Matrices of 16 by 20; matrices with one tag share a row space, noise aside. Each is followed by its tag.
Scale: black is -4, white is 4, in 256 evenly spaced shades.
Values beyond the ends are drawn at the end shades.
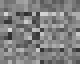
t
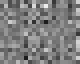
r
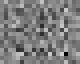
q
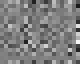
r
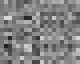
t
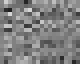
t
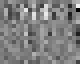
r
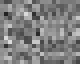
t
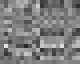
t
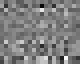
q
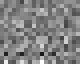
q
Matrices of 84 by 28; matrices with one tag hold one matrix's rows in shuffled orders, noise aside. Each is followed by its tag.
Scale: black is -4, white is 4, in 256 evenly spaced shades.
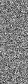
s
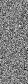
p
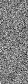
p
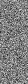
s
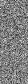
s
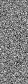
s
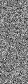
s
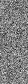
s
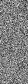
p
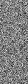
p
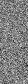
p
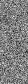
s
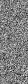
s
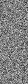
p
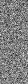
s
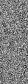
p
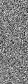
p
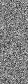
s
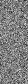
p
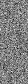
s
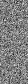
s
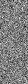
p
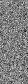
p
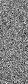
p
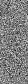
s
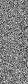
p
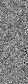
p
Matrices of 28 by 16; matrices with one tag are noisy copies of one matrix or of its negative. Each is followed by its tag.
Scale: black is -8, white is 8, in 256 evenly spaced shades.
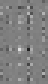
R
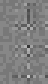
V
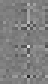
V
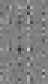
R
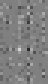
R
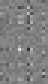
R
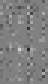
R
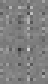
R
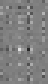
R
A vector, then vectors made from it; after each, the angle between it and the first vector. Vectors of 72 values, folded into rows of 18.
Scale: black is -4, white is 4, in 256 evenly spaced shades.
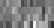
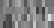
partly aligned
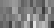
nearly parallel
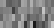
nearly opposite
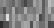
partly aligned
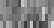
nearly opposite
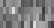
nearly parallel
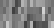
nearly opposite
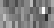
partly opposed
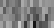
nearly opposite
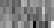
nearly opposite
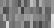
partly opposed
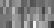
nearly parallel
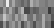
orthogonal
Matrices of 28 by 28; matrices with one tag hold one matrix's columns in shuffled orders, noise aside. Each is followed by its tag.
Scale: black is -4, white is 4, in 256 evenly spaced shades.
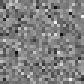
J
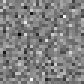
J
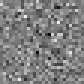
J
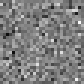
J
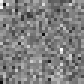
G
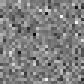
J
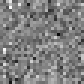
G
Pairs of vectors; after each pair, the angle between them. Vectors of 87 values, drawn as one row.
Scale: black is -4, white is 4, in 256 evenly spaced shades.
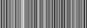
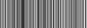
nearly opposite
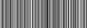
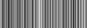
partly aligned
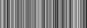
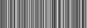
partly opposed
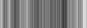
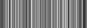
partly opposed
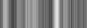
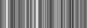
partly aligned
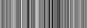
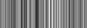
nearly opposite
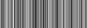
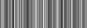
nearly opposite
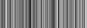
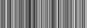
nearly parallel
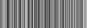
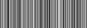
partly aligned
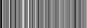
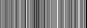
orthogonal
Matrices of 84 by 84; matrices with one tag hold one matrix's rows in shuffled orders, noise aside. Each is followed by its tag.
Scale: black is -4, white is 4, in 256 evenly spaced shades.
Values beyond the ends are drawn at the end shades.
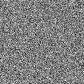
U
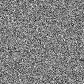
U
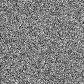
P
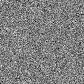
U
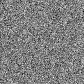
P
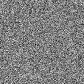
U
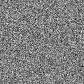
U
